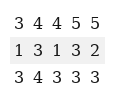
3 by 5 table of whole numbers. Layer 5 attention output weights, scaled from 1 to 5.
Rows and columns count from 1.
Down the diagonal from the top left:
3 3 3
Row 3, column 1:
3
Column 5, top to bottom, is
5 2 3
